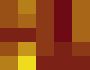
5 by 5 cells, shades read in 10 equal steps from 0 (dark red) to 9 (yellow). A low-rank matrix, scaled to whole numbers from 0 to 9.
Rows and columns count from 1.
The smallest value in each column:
1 1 1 0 1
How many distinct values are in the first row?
5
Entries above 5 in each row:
0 0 0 1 1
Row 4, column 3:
2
